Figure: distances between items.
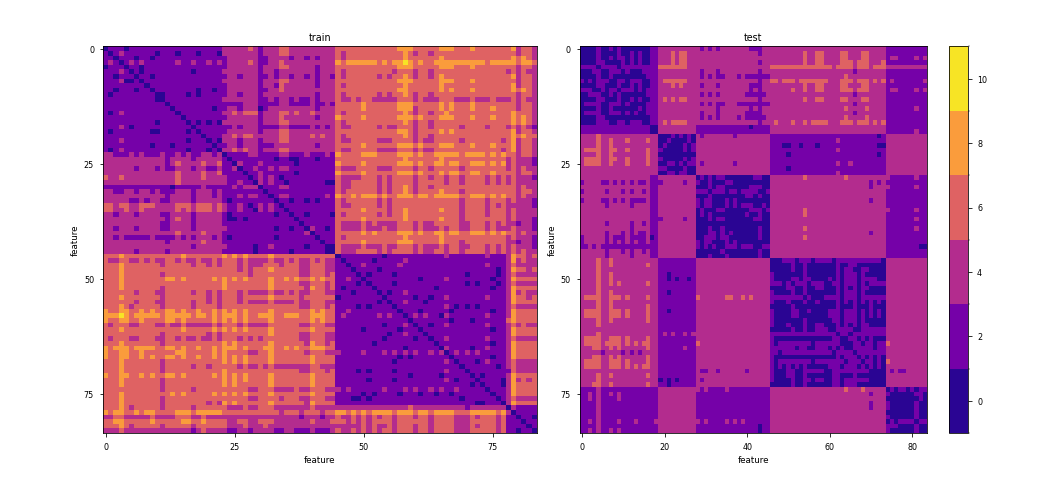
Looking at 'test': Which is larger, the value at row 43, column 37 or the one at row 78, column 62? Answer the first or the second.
the second
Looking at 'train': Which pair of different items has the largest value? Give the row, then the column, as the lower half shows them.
58, 3
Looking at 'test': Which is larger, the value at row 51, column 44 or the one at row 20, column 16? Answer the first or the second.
the second
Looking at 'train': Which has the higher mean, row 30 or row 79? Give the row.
79
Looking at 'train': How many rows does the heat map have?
84
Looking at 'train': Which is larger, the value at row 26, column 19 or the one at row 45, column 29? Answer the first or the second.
the second
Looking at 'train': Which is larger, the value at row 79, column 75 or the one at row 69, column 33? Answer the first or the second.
the first
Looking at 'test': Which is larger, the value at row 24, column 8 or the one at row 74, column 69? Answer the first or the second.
the first
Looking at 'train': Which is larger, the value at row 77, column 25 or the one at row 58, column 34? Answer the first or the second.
the first
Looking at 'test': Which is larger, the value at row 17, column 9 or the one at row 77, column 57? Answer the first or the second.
the second
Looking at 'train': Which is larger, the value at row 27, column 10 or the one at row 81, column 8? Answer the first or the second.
the second
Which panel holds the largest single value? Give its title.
train
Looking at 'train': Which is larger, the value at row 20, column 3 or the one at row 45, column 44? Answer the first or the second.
the second
